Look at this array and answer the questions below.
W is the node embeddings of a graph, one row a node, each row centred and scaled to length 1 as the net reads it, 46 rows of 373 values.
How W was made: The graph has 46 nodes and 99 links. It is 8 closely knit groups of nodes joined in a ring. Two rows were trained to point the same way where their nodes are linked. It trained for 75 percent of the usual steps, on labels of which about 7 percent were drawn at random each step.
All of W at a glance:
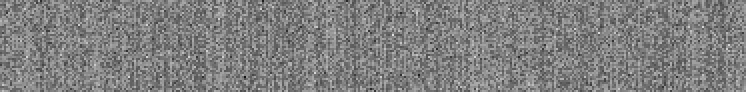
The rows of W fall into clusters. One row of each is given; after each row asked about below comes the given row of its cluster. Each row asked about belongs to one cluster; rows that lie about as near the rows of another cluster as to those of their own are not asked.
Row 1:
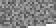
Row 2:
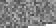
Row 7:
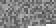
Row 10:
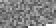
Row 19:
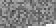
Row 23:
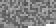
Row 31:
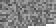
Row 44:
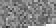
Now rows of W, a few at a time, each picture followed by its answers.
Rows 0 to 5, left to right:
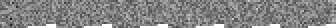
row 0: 31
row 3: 7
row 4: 44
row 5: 44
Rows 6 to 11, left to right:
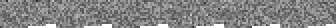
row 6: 23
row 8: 23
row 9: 10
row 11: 1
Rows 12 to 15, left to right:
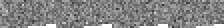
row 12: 19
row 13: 2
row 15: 7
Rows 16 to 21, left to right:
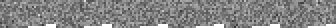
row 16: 2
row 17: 23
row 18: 31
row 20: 31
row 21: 19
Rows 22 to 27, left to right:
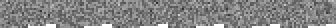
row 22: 23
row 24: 19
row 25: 2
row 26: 31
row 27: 2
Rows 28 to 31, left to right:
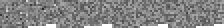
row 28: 10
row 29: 44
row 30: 1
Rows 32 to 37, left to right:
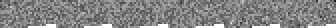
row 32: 31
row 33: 44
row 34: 19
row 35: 1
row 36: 10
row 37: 7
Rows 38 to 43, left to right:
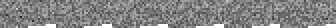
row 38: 23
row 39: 31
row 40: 7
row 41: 19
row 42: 23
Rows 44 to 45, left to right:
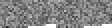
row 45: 1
